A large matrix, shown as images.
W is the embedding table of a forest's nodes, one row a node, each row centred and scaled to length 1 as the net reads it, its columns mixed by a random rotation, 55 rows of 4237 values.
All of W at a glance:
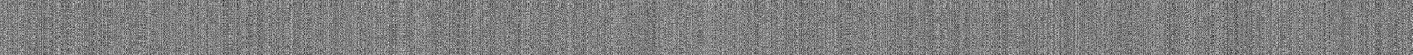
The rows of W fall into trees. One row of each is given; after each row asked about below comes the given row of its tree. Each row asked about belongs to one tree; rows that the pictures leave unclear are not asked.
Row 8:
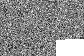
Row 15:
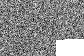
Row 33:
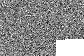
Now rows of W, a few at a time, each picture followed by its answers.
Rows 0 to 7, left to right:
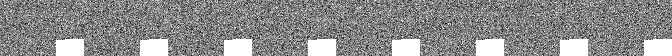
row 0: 33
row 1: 15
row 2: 15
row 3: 33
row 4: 33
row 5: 33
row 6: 33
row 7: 33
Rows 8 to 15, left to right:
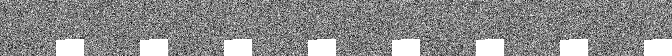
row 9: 33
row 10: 15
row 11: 33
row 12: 15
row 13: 8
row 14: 33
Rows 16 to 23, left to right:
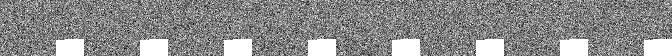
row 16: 15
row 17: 8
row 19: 8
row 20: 8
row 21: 15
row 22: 8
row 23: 33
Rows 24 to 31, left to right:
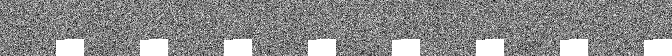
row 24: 15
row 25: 15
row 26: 33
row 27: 15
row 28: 8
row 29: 33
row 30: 15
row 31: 33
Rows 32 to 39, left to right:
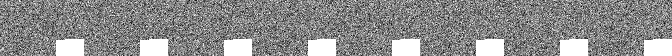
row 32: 15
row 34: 33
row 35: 15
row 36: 15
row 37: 15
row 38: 8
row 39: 15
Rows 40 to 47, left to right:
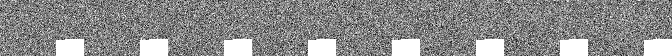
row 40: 33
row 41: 33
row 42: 15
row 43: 15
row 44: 33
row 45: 15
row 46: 8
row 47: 8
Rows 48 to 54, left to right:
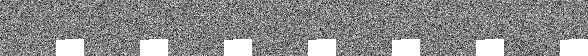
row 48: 33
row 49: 33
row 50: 33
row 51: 15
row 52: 33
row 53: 33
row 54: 8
